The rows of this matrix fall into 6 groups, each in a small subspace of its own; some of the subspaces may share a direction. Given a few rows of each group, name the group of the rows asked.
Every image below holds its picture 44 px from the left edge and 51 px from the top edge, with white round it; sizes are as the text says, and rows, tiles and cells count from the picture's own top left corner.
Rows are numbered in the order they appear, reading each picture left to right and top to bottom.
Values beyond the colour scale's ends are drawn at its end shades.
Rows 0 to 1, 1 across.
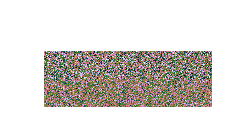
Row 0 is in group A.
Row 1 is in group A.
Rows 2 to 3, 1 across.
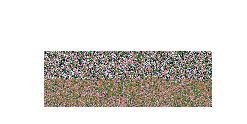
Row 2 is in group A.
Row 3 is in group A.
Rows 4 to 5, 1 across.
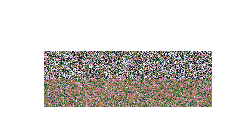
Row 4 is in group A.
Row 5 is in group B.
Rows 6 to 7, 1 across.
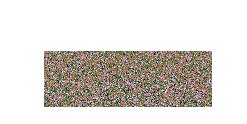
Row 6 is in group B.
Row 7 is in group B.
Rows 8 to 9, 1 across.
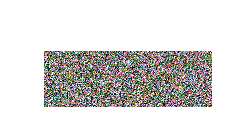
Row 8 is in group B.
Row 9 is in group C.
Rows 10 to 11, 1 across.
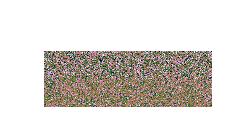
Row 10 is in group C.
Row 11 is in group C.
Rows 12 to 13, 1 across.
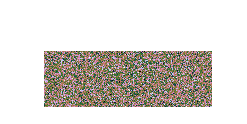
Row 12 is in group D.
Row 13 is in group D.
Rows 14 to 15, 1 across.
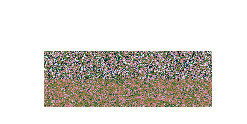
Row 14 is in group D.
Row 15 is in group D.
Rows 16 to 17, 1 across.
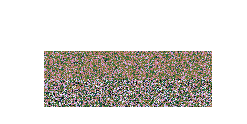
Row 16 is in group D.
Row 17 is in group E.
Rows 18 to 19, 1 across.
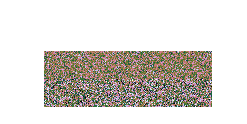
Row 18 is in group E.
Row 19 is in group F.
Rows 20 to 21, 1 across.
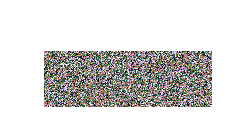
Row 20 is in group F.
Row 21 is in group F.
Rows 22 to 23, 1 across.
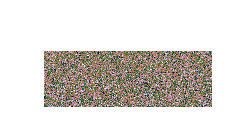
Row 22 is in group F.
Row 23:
D
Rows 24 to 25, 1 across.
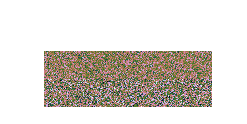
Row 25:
C
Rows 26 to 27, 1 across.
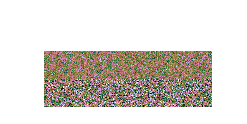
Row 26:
C
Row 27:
D
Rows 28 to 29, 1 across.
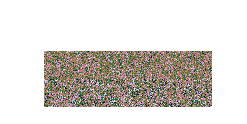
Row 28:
A
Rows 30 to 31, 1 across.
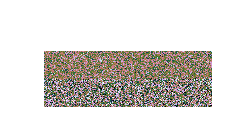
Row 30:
C
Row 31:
C
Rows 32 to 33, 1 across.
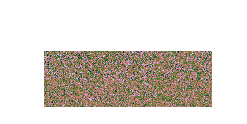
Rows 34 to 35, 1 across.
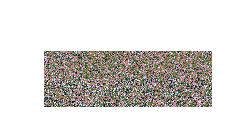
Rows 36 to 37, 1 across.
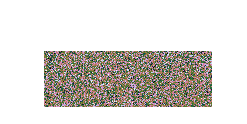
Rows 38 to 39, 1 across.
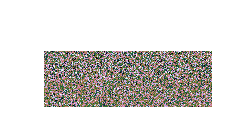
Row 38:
E
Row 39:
E
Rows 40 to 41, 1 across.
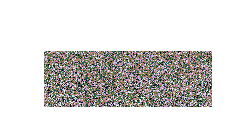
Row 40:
E
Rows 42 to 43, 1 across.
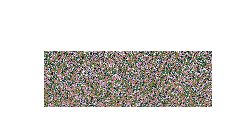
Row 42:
B
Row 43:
C
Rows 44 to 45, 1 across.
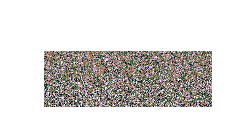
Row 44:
D
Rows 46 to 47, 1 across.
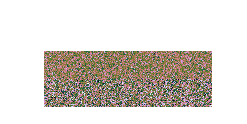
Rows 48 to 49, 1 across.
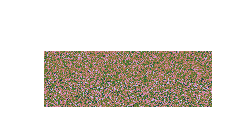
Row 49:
C
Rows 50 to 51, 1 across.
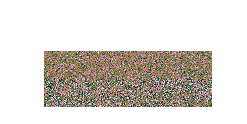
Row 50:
F
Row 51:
C
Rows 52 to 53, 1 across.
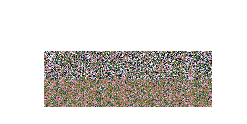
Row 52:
C
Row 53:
C
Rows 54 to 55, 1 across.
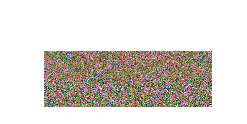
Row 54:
C
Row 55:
C
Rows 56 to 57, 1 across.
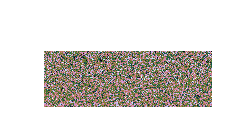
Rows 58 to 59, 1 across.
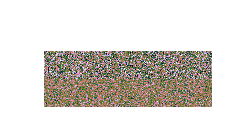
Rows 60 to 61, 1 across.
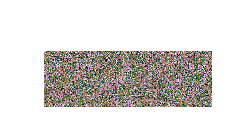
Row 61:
D
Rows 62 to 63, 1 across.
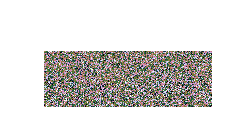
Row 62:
C
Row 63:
C
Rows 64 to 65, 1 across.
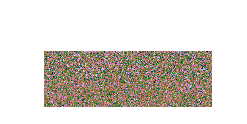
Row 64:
B
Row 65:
B
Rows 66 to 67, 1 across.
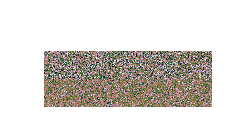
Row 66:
E
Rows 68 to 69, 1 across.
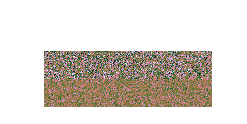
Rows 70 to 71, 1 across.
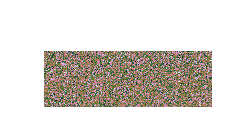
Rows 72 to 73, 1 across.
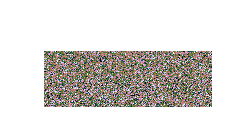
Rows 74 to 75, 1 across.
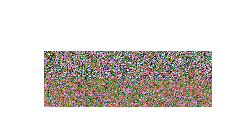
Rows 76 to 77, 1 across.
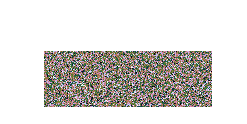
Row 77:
C
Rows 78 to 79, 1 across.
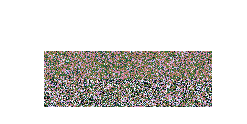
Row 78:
A
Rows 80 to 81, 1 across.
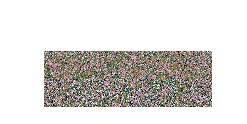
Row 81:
B
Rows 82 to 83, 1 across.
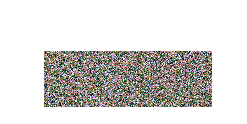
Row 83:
E
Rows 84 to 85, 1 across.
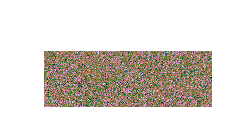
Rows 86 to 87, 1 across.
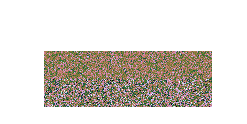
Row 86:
F
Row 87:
D
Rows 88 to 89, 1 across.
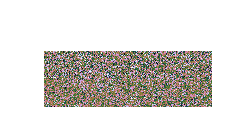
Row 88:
B
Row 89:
F
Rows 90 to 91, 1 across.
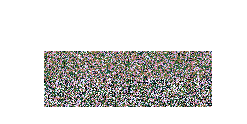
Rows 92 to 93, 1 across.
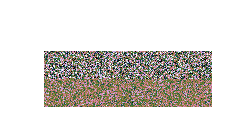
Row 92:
E
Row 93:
D
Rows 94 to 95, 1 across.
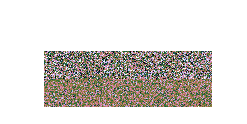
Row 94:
A
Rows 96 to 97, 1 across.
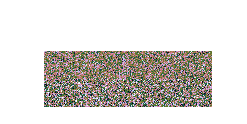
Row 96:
A
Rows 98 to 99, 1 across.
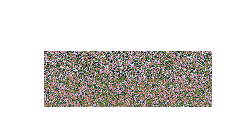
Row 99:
A
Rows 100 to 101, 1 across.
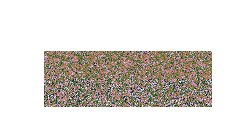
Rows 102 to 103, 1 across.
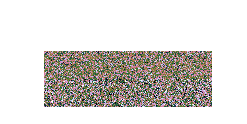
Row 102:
F
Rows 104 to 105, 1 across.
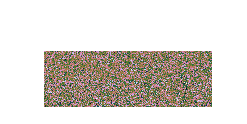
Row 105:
D
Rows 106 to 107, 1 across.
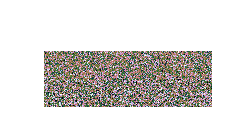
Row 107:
E
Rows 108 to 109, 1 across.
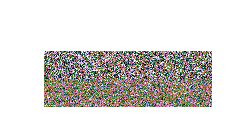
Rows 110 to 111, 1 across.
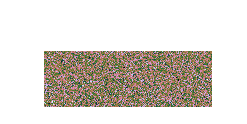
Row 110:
D
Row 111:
B
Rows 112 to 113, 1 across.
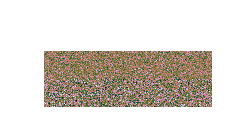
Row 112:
F
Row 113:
E
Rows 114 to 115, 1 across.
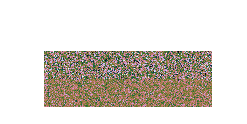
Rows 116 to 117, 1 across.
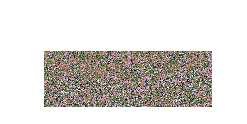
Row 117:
F
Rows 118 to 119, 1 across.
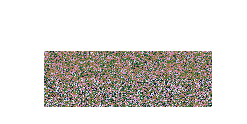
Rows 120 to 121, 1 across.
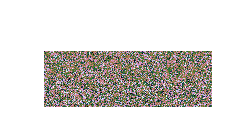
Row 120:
D
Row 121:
F
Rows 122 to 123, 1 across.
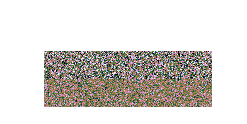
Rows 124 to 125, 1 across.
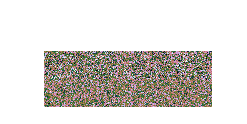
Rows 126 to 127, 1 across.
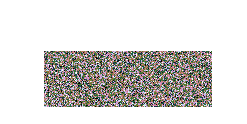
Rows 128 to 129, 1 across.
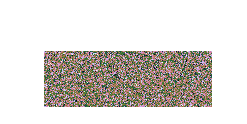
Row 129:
A
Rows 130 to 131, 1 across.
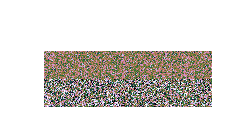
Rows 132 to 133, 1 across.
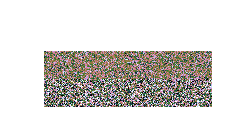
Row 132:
B
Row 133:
D
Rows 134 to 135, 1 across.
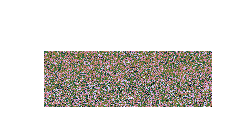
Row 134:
B
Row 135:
A
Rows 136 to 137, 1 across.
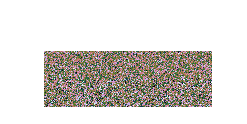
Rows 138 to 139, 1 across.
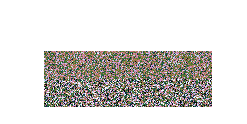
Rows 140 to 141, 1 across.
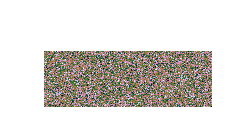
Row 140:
F
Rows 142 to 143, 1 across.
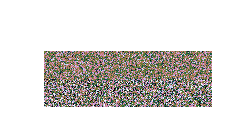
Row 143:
E
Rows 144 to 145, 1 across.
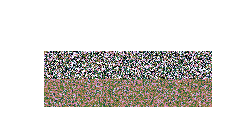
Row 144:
B
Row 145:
E
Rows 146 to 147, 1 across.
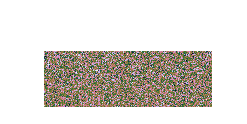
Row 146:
D
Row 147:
A
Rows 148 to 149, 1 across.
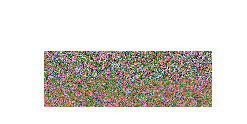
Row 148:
C
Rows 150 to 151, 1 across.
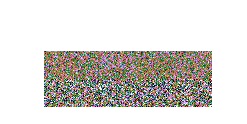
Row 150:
A
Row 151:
C
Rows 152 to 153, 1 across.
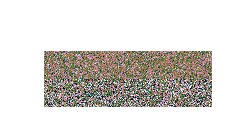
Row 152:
A
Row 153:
B
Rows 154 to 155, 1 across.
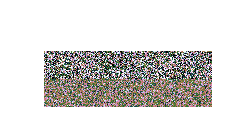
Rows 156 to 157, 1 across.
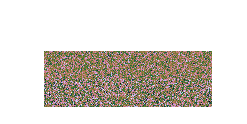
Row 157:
A
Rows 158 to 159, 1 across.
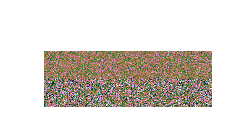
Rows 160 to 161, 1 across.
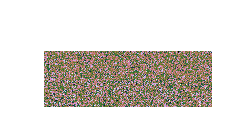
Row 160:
B
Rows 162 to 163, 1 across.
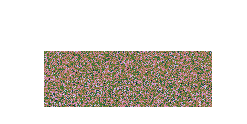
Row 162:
B
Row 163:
E
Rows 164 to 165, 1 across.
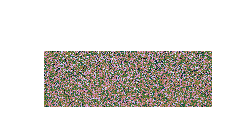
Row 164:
F
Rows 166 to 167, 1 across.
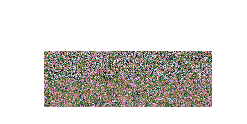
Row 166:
E
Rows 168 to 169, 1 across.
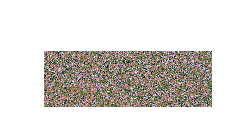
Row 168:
B
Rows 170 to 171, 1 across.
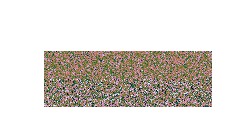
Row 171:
B
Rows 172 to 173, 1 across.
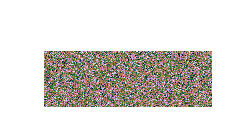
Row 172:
D
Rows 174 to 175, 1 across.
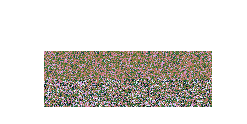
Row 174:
F
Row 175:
D
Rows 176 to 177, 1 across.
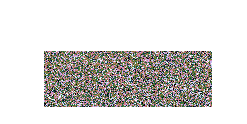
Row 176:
C
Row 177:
B
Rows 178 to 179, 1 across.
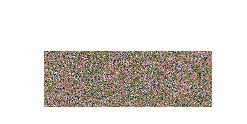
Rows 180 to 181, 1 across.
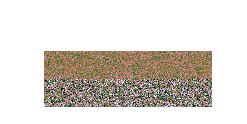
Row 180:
D
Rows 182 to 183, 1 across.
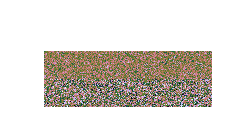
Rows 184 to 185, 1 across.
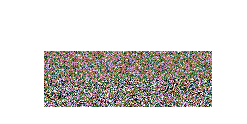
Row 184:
E
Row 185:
B
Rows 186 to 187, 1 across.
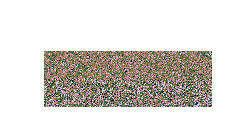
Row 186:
F
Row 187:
F
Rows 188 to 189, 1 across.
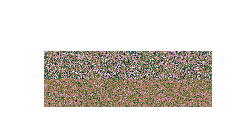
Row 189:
E
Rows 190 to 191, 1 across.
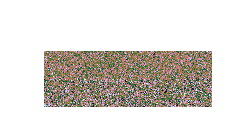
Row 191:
B
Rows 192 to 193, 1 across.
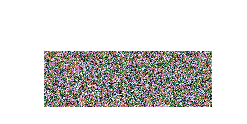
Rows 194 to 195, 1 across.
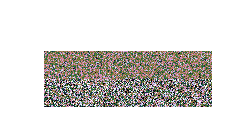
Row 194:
E
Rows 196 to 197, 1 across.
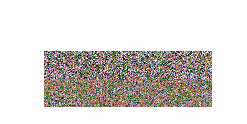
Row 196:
A
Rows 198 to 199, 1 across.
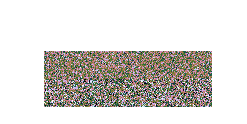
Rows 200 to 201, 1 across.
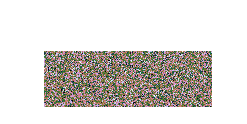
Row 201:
D
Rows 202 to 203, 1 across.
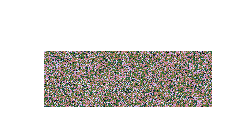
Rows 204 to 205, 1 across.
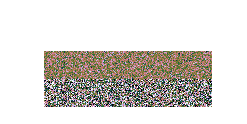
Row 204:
D
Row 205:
F
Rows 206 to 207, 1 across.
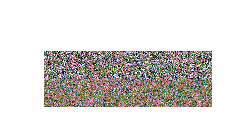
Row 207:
E
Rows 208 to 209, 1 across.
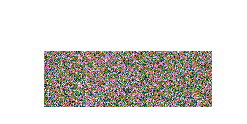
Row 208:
D
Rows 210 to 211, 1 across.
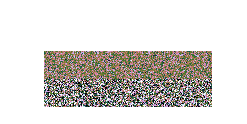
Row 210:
F
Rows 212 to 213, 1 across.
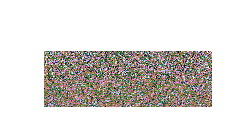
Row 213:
C
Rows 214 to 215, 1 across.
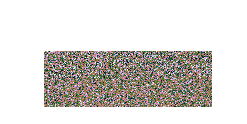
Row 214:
E
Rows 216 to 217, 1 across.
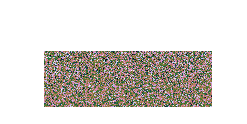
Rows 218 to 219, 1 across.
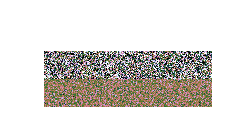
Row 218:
B
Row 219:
E
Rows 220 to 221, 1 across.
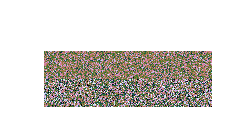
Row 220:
C
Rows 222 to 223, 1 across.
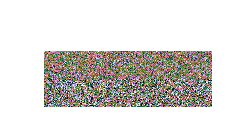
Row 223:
C
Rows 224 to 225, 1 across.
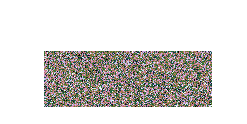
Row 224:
E
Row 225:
C
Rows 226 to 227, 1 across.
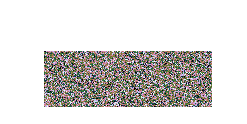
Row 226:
B
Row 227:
D
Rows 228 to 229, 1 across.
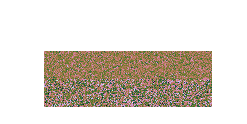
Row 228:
B
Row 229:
D
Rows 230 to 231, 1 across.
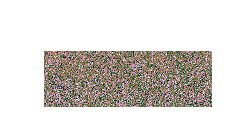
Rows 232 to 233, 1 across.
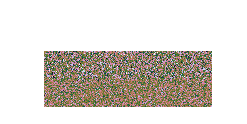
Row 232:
B
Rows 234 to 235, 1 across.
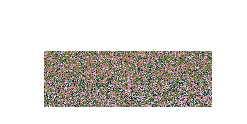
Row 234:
F
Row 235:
F
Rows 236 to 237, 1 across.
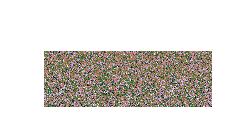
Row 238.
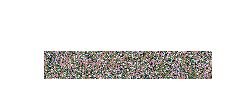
